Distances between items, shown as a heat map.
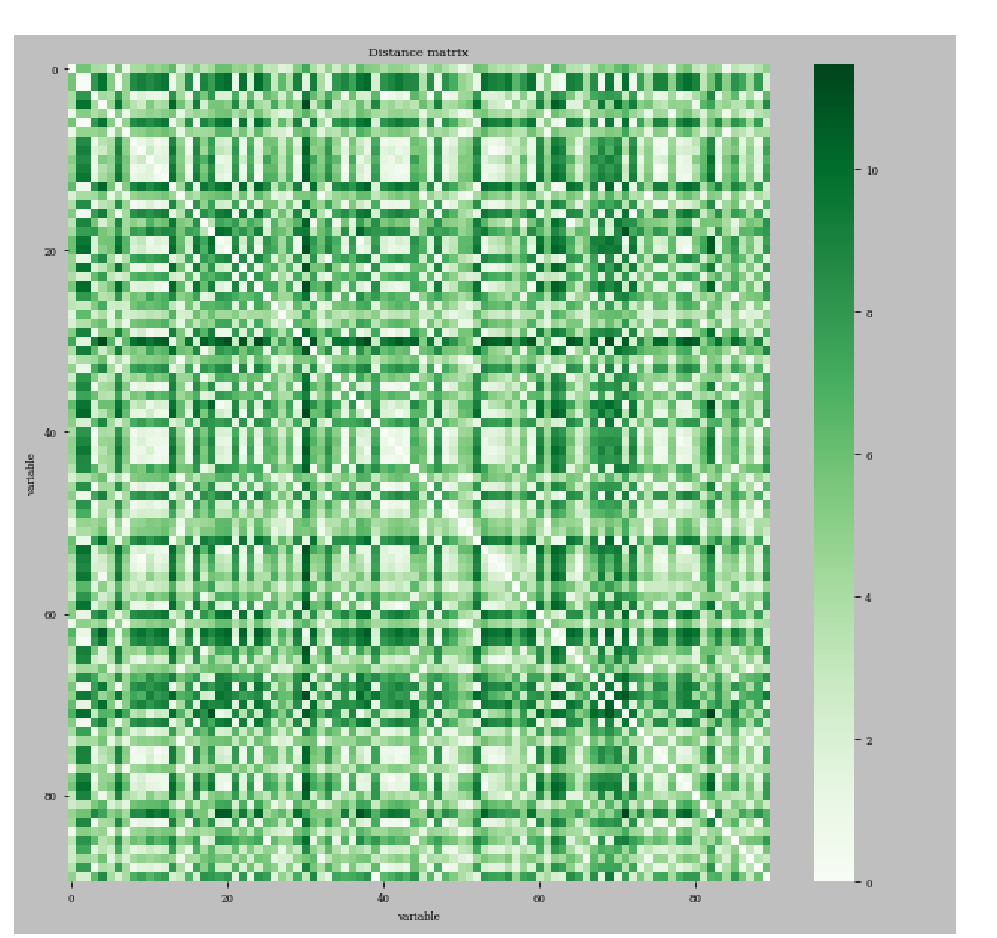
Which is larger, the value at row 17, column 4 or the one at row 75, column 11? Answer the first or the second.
the first
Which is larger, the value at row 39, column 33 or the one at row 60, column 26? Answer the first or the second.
the second
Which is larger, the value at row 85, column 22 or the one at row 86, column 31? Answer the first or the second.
the first
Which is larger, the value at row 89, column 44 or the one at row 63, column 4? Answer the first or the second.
the second
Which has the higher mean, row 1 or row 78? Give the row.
1
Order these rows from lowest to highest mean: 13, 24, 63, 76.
76, 24, 63, 13
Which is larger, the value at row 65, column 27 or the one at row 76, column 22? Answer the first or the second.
the first
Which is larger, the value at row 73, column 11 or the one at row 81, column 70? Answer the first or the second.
the second
